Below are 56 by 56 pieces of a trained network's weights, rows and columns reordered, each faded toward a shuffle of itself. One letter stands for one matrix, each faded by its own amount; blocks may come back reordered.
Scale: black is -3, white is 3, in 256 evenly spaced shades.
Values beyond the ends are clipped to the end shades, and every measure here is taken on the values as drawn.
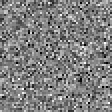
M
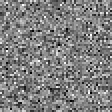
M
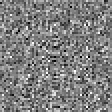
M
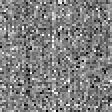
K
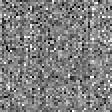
K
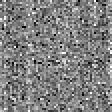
K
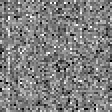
K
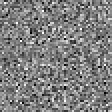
M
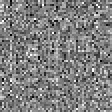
M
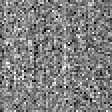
K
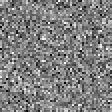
M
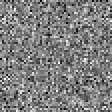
M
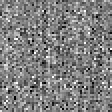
K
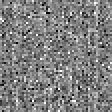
K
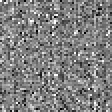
K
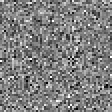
M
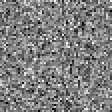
M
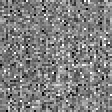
K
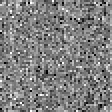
K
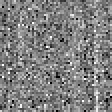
K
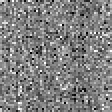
K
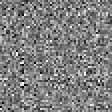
M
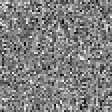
M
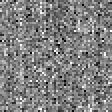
K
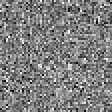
M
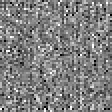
K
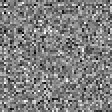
M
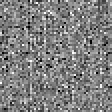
K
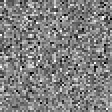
M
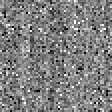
K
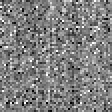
K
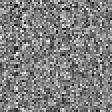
M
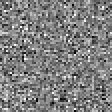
M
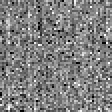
K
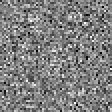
M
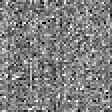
K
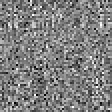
M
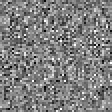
M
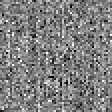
K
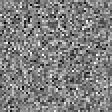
M
